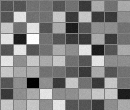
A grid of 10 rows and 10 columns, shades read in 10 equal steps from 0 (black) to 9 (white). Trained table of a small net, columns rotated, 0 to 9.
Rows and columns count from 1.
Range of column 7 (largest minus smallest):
6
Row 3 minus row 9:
5 -1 2 -5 1 -4 -3 -2 -2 3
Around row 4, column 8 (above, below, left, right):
5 1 2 2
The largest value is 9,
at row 4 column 3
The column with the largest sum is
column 3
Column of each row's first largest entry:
8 2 3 3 2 1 1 6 4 5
